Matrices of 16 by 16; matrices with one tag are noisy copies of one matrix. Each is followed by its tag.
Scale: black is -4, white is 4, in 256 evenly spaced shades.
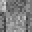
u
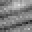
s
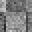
u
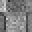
u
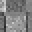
u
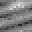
s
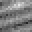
s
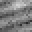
s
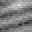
s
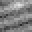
s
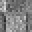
u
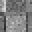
u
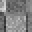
u
